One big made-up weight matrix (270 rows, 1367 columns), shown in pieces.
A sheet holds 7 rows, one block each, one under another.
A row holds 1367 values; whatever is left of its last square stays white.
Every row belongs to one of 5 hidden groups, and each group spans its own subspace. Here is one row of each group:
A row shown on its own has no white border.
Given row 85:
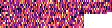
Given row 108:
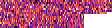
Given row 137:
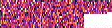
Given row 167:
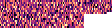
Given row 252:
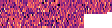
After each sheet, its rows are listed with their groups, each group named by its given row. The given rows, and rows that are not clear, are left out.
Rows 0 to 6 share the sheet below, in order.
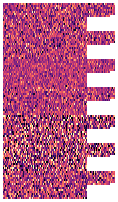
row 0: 252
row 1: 167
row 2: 167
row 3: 108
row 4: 85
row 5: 167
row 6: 85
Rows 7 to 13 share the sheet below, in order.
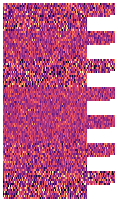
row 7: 108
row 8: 252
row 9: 167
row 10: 167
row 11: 252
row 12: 137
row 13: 108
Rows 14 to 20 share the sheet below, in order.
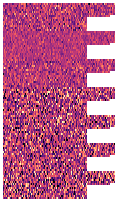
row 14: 252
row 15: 137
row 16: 108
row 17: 167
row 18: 85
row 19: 252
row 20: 167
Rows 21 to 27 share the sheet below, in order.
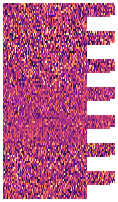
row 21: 252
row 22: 167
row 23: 252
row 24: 167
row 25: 108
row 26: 167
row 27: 167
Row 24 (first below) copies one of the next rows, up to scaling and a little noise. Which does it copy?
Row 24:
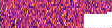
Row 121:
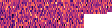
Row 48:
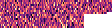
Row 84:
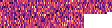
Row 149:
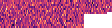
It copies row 149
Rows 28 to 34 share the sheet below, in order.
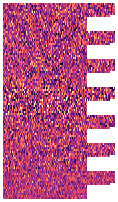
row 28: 252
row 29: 252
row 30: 252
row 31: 108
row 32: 167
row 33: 85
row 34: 108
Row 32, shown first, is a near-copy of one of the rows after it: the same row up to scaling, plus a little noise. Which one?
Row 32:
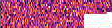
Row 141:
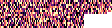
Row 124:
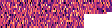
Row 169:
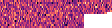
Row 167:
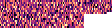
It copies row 124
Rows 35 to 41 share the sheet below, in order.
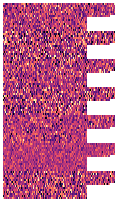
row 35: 252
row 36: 252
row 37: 137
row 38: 252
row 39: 252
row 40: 137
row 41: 137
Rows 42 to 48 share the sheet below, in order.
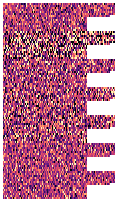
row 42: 252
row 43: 108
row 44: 108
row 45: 167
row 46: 85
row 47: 167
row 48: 167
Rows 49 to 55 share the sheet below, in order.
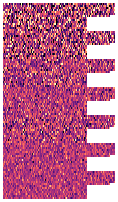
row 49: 85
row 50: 137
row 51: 252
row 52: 137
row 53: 137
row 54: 85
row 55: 167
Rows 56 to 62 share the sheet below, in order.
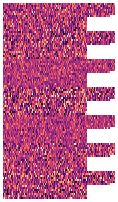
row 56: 252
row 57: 85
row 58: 167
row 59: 85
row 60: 137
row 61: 167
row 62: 167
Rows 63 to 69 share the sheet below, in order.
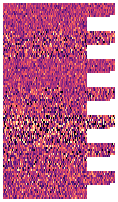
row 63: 252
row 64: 85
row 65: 85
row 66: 252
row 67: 167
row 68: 108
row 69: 108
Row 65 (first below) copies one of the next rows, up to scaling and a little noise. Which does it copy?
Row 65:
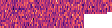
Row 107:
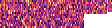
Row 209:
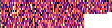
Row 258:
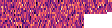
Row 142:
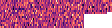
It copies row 142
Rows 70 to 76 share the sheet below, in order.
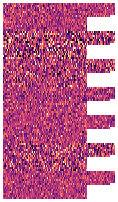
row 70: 137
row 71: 108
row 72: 167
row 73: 85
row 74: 85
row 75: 252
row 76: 137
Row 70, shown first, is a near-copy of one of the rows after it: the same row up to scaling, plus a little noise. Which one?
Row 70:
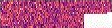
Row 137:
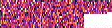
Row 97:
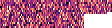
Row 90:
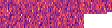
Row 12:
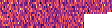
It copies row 12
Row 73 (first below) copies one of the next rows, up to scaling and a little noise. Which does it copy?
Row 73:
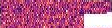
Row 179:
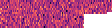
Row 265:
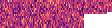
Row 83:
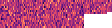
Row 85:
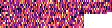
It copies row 85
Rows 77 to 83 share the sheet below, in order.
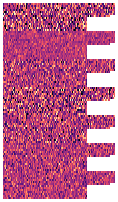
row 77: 252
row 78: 85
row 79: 137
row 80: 137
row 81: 252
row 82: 252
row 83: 85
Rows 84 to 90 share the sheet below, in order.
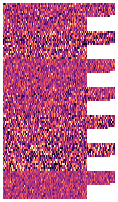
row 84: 167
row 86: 167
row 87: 85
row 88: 167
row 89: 252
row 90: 137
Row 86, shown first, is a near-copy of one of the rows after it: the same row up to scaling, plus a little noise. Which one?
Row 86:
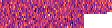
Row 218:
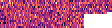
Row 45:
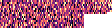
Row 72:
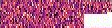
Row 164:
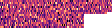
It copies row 45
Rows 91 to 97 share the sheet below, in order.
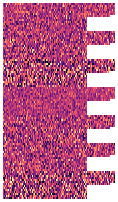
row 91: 85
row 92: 137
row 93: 108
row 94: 167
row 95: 252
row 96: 252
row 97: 137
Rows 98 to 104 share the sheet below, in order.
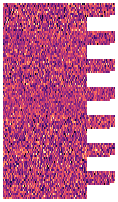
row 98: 108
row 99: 85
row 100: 137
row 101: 252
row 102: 85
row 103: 85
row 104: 137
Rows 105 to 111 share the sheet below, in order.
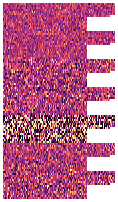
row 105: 252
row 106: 108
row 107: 85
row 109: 167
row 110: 167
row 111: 167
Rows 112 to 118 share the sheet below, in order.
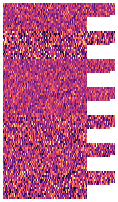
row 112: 167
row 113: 252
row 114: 167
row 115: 85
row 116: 252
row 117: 137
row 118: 85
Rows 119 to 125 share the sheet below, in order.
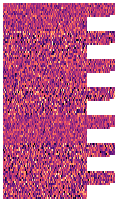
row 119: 252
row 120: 85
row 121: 167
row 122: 137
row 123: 137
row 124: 167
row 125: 252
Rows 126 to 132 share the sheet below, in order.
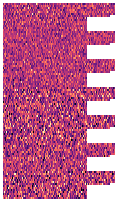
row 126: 108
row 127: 252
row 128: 252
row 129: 108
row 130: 137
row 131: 137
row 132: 108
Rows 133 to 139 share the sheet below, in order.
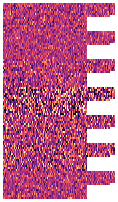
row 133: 137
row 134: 167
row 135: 252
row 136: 252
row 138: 137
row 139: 167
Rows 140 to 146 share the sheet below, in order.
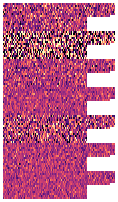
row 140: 252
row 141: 167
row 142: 85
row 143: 108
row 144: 167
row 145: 85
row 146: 167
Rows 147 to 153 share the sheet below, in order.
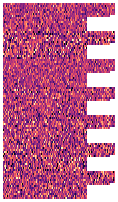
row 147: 85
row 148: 108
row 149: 167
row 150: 108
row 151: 108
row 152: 252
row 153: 167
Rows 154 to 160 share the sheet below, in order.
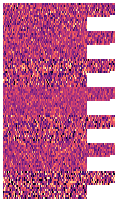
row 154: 167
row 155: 252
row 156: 85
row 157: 252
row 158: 85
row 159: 252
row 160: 85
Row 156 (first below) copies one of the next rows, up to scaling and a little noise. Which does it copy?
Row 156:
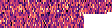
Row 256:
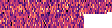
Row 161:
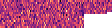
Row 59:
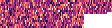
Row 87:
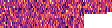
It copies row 256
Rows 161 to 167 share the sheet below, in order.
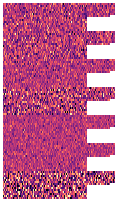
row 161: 85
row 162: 108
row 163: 108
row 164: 167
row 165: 137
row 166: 252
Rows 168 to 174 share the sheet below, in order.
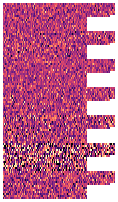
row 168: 167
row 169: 167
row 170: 108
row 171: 137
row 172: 167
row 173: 108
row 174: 167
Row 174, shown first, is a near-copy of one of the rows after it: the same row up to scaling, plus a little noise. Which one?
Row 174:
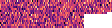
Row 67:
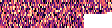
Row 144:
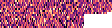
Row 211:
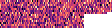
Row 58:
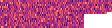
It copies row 211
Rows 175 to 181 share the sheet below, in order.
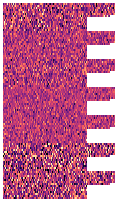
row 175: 137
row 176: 137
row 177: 85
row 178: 85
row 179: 85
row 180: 252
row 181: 108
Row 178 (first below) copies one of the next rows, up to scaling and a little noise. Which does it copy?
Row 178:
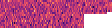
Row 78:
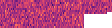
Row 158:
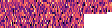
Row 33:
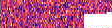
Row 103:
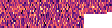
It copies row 158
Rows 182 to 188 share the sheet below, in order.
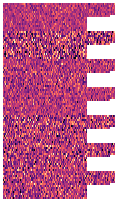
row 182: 252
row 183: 252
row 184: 252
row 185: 137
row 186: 108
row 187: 108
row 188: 252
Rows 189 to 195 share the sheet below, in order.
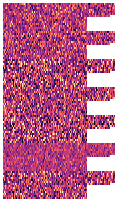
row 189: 252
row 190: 108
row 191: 252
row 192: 137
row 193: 137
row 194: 137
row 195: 252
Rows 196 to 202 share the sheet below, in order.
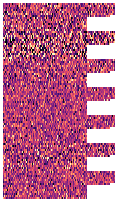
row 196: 252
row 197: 137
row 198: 167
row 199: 137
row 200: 252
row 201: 167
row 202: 108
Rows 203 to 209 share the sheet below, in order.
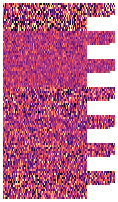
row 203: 167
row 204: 137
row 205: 252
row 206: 85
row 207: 167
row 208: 108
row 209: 85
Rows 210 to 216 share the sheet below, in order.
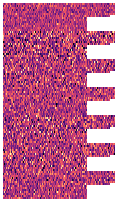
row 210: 108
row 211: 167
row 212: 137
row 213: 85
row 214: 108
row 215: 137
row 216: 108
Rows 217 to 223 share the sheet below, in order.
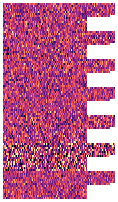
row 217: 85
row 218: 167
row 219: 85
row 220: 252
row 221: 252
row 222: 108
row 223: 252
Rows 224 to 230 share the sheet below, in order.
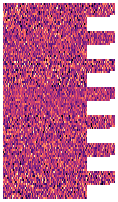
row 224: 167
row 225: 252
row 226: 108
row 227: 85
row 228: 137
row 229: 252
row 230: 167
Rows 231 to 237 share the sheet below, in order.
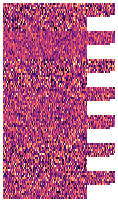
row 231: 167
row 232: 252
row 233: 137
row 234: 108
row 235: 252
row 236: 137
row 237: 108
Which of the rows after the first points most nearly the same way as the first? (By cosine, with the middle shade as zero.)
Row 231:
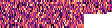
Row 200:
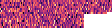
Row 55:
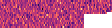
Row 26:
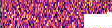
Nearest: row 55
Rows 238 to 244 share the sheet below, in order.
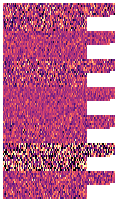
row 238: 137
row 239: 108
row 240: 108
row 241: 167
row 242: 137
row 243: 252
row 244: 252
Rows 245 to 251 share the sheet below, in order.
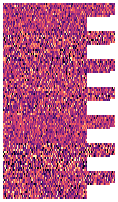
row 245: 108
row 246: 167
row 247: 85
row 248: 108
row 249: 85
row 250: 252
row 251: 252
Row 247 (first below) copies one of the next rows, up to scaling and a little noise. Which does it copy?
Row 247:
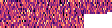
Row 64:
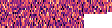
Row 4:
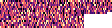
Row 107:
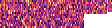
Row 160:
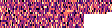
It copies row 4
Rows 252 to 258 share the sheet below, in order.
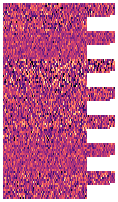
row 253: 108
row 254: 252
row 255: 252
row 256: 85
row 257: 108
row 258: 85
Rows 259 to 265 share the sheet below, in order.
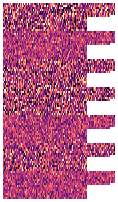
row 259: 85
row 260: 108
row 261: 252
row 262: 108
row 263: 252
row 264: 137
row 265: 85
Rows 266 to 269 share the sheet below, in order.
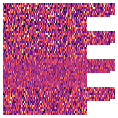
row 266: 108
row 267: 108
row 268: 167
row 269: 137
